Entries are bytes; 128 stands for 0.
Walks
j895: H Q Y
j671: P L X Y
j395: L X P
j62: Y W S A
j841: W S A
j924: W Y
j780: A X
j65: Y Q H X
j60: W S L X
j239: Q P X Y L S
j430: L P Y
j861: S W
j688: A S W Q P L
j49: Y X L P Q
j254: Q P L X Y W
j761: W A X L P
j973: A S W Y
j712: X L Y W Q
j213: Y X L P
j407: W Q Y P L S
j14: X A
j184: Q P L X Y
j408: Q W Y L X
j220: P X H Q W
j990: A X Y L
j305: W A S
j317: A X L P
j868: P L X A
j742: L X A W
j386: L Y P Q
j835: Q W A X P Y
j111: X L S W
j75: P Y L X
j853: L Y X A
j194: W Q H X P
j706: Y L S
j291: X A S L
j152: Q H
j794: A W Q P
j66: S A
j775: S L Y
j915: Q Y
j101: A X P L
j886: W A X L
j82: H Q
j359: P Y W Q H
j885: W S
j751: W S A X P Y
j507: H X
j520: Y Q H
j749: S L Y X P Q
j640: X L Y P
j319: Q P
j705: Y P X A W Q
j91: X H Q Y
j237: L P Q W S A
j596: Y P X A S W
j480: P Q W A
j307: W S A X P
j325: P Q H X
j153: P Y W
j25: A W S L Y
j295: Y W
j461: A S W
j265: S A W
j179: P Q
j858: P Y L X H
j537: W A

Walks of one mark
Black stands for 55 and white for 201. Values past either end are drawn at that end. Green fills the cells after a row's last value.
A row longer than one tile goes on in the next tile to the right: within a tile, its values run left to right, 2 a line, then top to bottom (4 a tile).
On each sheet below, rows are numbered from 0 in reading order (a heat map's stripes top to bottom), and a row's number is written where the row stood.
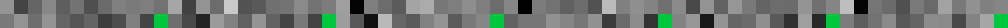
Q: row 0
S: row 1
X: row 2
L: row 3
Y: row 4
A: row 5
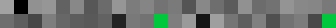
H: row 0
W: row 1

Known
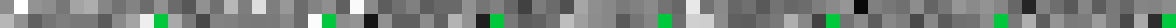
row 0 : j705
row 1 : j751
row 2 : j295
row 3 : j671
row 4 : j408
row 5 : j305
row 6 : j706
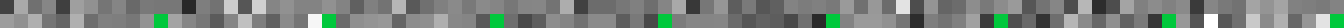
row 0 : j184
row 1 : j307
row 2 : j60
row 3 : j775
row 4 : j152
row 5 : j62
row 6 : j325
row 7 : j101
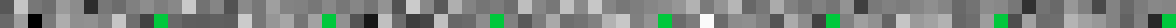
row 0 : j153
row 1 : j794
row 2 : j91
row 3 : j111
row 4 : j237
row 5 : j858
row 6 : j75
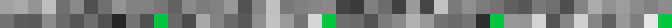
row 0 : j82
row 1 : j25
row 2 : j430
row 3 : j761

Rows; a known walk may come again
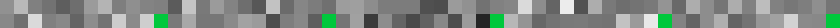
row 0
j742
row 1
j386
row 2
j65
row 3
j596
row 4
j111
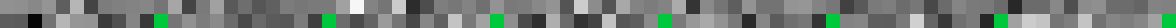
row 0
j179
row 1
j152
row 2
j265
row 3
j91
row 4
j537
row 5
j319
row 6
j239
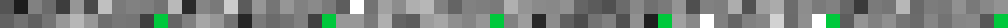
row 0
j430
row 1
j841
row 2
j712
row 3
j520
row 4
j990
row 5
j60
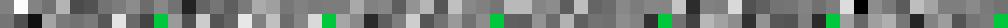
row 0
j861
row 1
j317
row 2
j194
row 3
j480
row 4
j66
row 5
j14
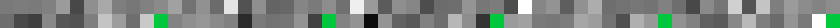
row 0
j973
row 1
j62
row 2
j295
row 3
j49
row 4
j307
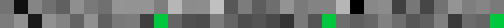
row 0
j885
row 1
j82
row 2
j507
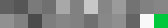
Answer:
j751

